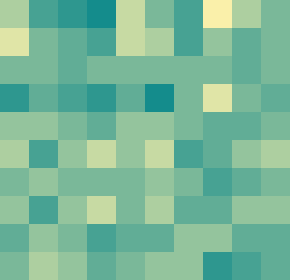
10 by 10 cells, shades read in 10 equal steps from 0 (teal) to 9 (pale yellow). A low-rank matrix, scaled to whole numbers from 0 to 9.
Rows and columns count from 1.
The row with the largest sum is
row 6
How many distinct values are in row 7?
4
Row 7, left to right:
4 5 4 4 4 5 4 2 3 4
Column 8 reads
9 5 4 8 3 3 2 3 5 1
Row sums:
41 44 38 29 41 48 39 45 36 38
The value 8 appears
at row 2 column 1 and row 4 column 8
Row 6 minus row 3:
2 -2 2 3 1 3 -2 -1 2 2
